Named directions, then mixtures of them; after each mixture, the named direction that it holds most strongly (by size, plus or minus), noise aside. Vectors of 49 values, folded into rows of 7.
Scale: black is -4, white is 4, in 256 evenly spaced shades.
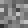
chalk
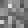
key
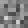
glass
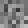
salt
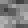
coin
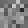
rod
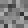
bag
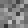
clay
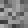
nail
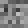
chalk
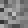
nail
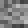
nail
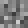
glass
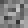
glass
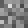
key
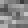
coin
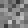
clay
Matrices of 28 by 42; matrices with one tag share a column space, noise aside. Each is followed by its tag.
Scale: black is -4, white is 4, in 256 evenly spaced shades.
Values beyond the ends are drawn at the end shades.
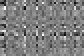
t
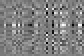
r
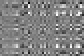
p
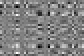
p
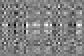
r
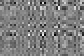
t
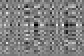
r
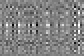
r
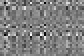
t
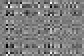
p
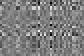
t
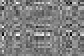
t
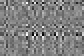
t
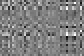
t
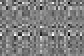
t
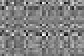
t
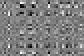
p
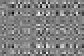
p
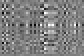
r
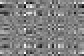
p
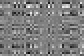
p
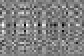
r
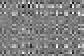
p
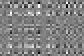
p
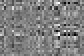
t
